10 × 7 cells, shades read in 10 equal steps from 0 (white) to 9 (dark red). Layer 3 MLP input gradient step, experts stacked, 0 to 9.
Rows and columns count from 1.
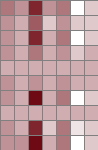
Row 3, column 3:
8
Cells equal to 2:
10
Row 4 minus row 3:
0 0 -3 0 -1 2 1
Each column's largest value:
5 4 9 4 5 3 3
